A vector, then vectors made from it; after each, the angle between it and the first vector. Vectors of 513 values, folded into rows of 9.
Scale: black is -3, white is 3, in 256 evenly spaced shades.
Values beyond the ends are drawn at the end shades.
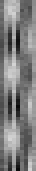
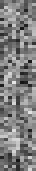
partly aligned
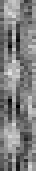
nearly parallel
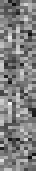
partly opposed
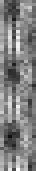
nearly opposite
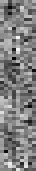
partly opposed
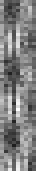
nearly opposite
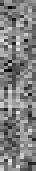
partly opposed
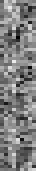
partly aligned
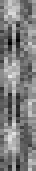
nearly parallel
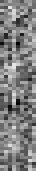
partly aligned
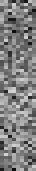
orthogonal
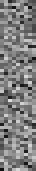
orthogonal
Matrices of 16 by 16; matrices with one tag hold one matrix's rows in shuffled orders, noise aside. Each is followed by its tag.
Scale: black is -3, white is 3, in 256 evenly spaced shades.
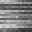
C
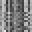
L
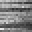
C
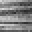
C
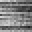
C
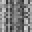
L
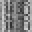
L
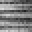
C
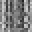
L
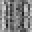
L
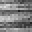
C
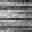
C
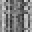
L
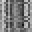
L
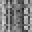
L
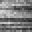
C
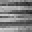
C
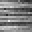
C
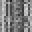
L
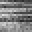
C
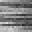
C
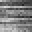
C
